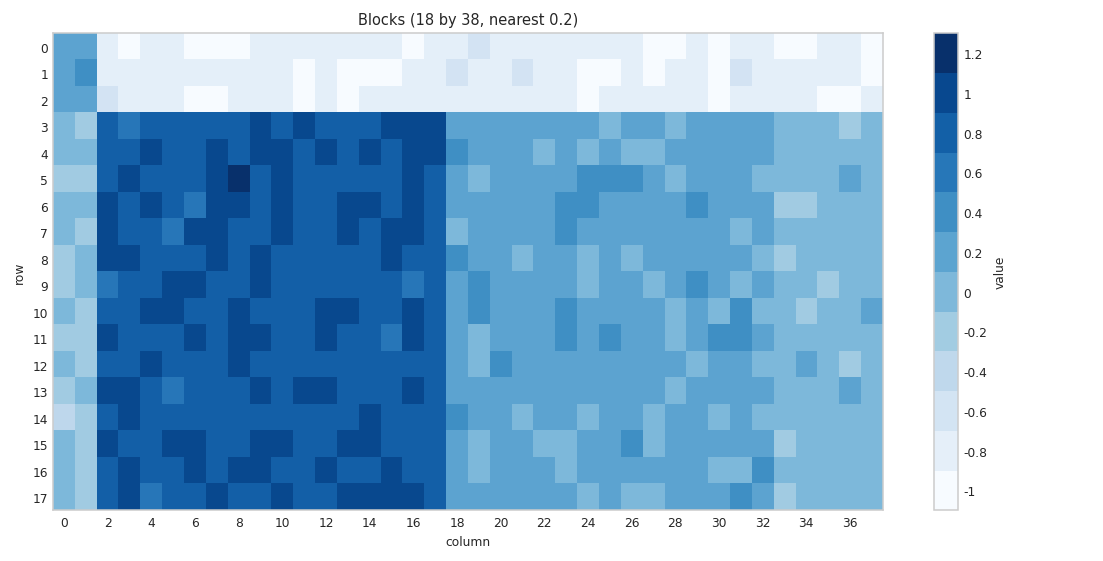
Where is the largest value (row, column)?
5 8
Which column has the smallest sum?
33
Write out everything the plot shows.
Title: Blocks (18 by 38, nearest 0.2)
x-axis: column, ticks 0 2 4 6 8 10 12 14 16 18 20 22 24 26 28 30 32 34 36
y-axis: row, ticks 0 1 2 3 4 5 6 7 8 9 10 11 12 13 14 15 16 17 (0 at the top)
Colour bar: value, ticks -1 -0.8 -0.6 -0.4 -0.2 0 0.2 0.4 0.6 0.8 1 1.2
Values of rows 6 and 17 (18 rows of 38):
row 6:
0 0 1 0.8 1 0.8 0.6 1 1 0.8 1 0.8 0.8 1 1 0.8 1 0.8 0.2 0.2 0.2 0.2 0.2 0.4 0.4 0.2 0.2 0.2 0.2 0.4 0.2 0.2 0.2 -0.2 -0.2 0 0 0
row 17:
0 -0.2 0.8 1 0.6 0.8 0.8 1 0.8 0.8 1 0.8 0.8 1 1 1 1 0.8 0.2 0.2 0.2 0.2 0.2 0.2 0 0.2 0 0 0.2 0.2 0.2 0.4 0.2 -0.2 0 0 0 0
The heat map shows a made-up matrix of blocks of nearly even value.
